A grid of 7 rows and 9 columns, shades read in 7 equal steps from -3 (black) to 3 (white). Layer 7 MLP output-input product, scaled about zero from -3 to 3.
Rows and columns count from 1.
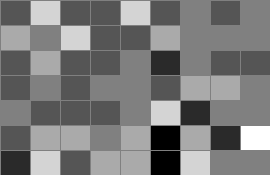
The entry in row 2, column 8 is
0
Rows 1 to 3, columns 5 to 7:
2 -1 0 / -1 1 0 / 0 -2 0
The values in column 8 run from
-2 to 1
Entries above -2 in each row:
9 9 8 9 8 7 7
